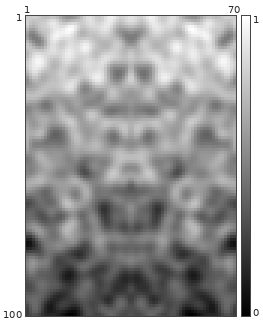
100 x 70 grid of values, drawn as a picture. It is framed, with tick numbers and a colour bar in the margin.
Stripes: none. Mirror symmetry: left to right. Grain: blotchy. Lone odd cells: none. Odd rows or columns: none. Slope: up to the top.
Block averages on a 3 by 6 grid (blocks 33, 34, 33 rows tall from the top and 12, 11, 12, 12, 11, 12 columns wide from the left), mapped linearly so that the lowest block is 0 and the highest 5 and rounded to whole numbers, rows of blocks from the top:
554455 / 233332 / 000000
